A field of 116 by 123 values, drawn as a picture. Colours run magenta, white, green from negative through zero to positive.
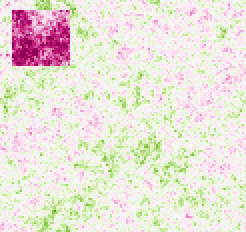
Mirror symmetry: none. Ninth with the lowest average: top left. Grain: blotchy. Stripes: none. Odd patch: lower, in the top left.
